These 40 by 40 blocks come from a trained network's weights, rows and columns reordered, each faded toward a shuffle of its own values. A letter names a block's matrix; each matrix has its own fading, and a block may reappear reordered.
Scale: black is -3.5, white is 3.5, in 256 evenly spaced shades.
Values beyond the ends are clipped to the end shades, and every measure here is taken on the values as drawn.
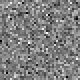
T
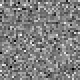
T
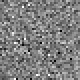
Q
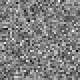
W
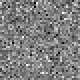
T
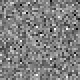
W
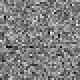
W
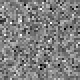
Q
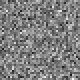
W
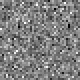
T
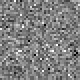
Q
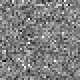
W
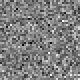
W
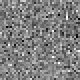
T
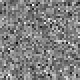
W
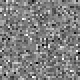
T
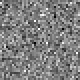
Q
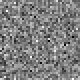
W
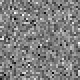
T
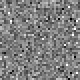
Q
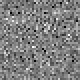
T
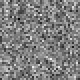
Q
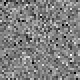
T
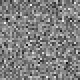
W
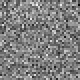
W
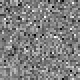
T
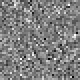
T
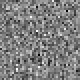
W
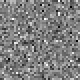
T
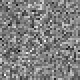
Q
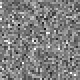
Q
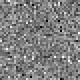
Q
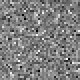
T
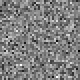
Q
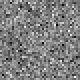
T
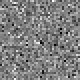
T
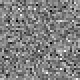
W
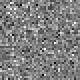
T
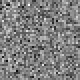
Q
